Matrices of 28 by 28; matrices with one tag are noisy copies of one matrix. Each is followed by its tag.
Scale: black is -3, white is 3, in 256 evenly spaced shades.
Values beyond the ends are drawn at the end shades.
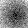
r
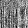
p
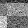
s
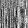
p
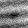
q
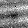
q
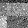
s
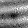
q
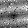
q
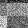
s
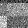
s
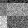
s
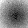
r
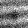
q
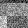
s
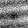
q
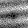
q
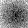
r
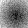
r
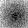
r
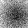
r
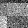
s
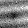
q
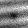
q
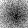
r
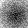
r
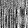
p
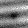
q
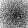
r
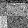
s
